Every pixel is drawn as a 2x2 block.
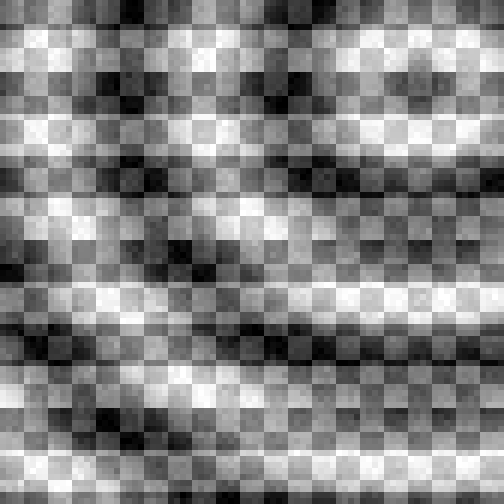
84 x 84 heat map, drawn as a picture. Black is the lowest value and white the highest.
On average the colour sits 50% of the way up the scale. Concentric rings centre on the top right. There is no overall slope. Stripes running across repeat 6 times from top to bottom.
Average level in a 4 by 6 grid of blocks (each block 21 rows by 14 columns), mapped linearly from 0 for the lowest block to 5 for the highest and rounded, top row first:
5 0 5 0 5 5 | 5 1 5 3 2 2 | 1 4 1 2 3 3 | 5 2 3 4 4 4
